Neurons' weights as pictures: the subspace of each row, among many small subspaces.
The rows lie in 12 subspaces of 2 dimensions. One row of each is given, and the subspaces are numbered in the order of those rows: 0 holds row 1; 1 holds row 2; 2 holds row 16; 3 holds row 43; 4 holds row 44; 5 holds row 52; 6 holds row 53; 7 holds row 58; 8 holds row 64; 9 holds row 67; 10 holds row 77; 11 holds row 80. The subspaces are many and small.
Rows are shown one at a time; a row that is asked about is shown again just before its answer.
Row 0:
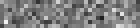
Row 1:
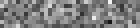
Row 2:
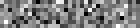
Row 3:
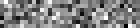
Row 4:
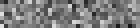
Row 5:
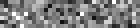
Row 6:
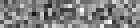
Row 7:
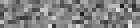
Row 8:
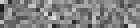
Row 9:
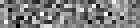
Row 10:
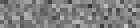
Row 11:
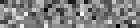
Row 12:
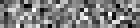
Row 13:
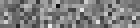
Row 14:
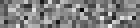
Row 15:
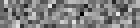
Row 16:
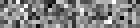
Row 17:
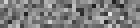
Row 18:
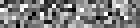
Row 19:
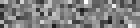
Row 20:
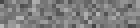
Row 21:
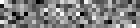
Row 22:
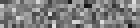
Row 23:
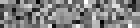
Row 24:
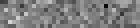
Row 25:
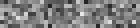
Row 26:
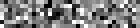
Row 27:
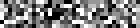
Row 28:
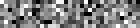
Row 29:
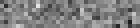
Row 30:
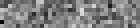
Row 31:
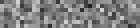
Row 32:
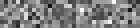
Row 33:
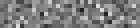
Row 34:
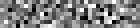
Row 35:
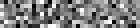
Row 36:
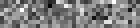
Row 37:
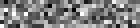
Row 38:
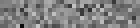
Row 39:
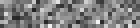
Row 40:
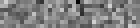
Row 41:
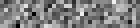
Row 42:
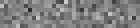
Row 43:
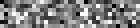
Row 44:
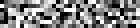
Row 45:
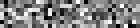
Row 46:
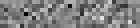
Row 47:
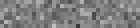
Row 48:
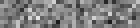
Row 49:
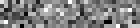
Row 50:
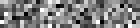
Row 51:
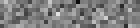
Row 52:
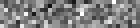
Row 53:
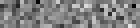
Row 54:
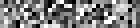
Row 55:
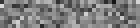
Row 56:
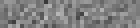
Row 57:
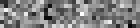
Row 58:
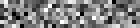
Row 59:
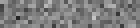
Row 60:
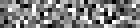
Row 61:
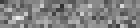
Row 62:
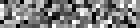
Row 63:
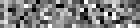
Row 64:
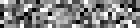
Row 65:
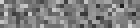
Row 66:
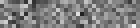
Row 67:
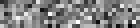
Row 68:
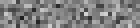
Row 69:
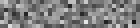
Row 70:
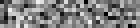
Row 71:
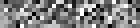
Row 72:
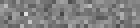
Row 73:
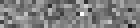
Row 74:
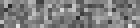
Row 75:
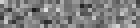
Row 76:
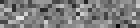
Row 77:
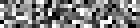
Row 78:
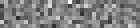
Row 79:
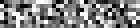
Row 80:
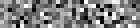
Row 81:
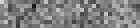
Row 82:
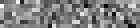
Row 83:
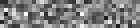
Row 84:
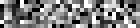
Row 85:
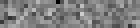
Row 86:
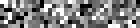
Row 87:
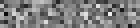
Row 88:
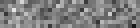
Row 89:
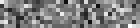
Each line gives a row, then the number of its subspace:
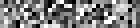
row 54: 5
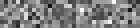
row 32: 2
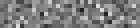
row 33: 11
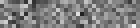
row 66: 7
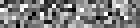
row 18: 4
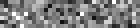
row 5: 7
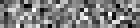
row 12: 8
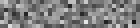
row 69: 3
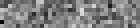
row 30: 4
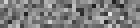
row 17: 3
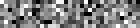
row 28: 1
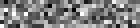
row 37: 3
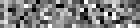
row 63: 11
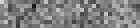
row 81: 0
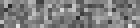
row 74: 4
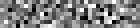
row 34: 11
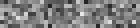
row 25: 0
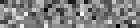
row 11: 5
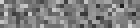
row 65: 3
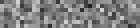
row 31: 6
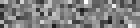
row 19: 10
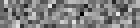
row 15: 7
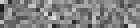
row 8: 6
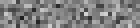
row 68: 8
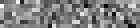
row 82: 6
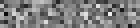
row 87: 3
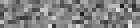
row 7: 8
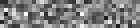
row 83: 3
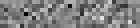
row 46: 1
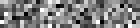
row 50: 9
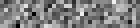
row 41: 5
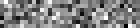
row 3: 9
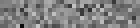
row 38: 5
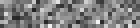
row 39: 9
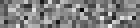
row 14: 8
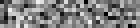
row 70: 4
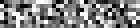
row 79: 3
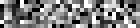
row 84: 6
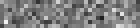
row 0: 1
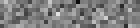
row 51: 9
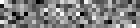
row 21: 7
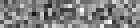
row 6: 11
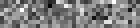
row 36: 2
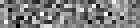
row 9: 0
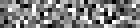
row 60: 11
